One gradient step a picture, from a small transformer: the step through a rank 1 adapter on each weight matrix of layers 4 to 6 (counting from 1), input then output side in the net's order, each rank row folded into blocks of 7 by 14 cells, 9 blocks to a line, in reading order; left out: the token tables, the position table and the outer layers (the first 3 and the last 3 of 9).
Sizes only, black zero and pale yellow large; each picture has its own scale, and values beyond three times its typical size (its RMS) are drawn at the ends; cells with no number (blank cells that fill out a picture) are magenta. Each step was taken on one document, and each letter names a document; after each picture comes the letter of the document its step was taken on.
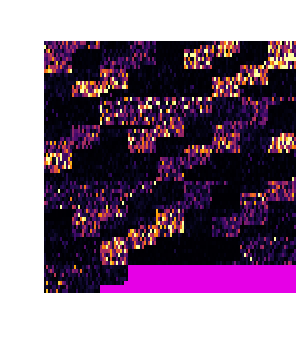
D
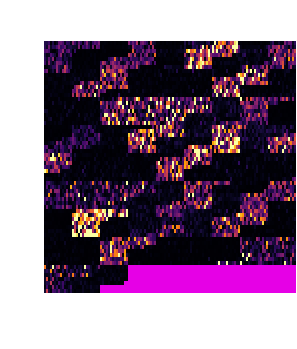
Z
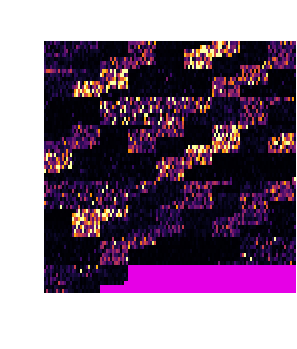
D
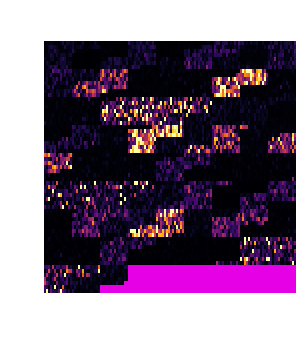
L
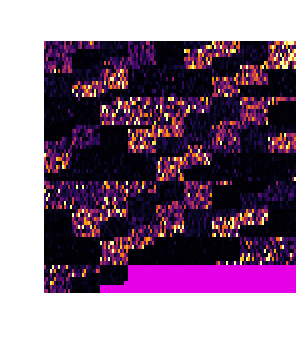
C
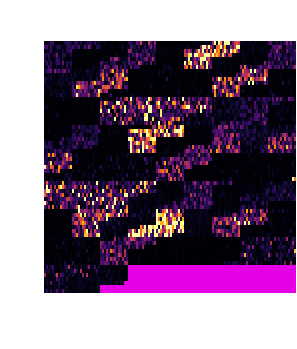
D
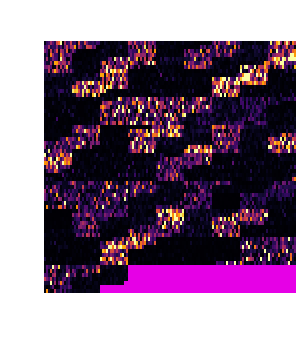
C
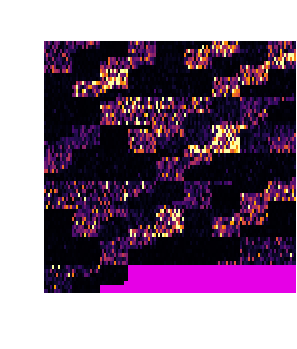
Z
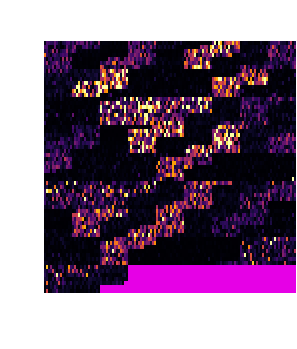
D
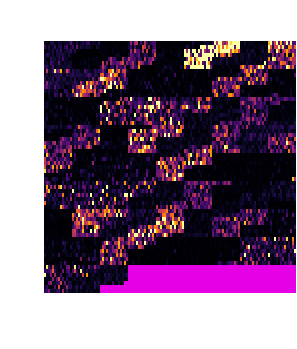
D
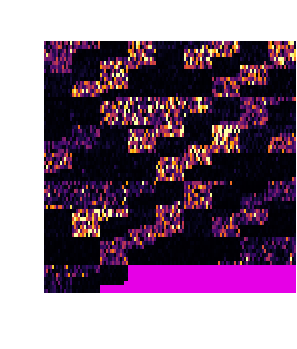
Z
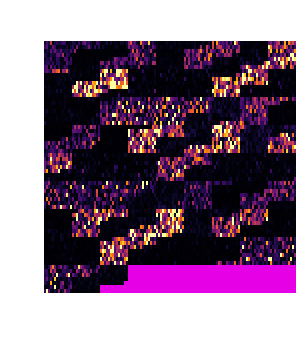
Z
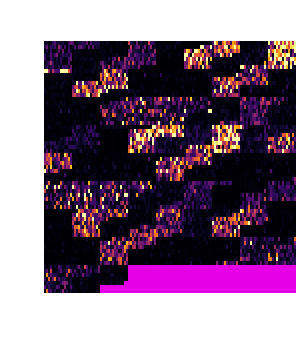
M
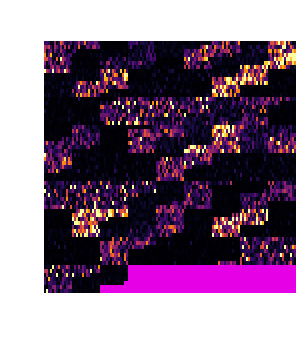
Z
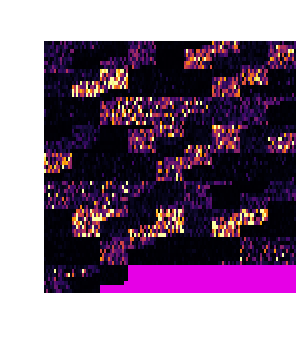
C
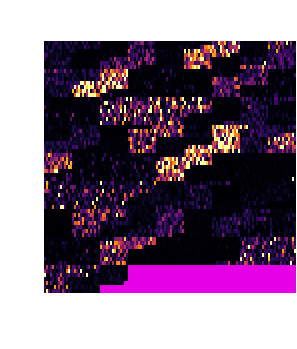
D
